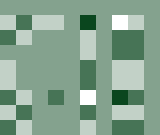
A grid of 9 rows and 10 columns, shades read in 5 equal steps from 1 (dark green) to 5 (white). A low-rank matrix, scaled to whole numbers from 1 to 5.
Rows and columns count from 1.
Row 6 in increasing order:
2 3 3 3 3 3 3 4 4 4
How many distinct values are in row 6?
3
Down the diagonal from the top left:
3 2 3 3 3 2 3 4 2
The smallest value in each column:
2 2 3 2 3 1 3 1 2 3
